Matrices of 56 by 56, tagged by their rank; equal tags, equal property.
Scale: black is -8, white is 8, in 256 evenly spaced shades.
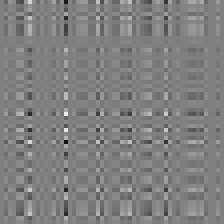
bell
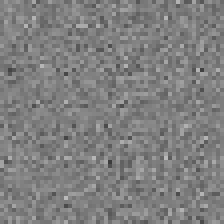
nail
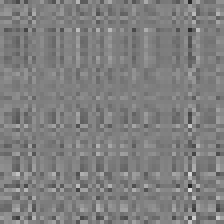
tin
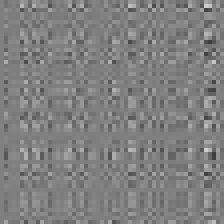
tin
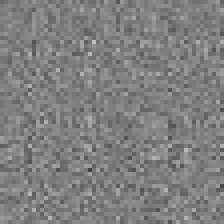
nail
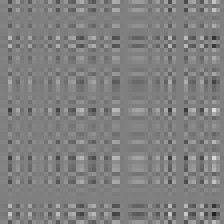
bell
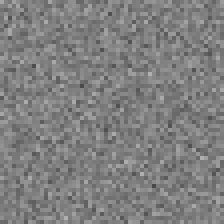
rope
